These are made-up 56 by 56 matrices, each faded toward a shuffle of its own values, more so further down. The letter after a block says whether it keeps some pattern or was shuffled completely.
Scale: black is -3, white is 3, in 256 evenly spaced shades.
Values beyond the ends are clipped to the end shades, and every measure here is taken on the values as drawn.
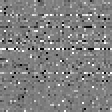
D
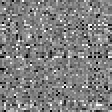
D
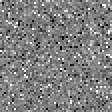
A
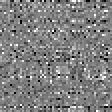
D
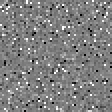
A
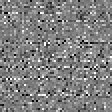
D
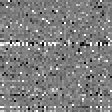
D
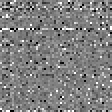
D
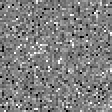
A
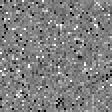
A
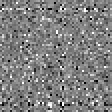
D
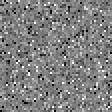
A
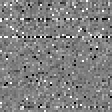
D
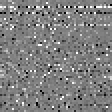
D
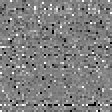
D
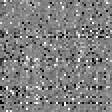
D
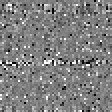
D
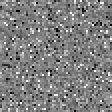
A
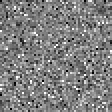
A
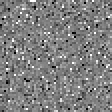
A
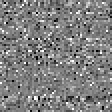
D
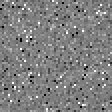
A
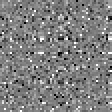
D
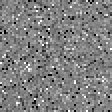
A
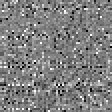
D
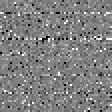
D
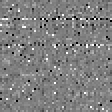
D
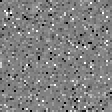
A
